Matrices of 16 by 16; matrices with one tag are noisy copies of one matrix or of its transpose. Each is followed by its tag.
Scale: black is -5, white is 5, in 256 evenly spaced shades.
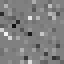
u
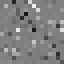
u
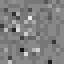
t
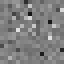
t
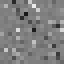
u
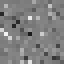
u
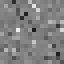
u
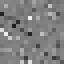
u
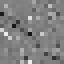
u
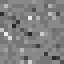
u
